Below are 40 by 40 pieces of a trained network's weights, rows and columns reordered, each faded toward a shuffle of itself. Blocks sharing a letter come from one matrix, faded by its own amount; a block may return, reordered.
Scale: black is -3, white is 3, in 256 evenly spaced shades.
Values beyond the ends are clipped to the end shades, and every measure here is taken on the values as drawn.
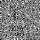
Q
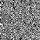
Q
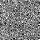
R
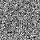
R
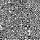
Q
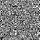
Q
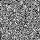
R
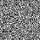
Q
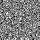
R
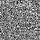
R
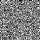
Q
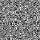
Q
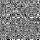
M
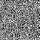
Q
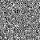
Q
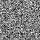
R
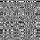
M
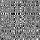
M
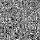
Q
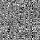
Q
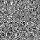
Q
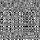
M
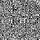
Q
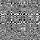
M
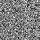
R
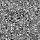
Q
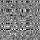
M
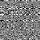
M
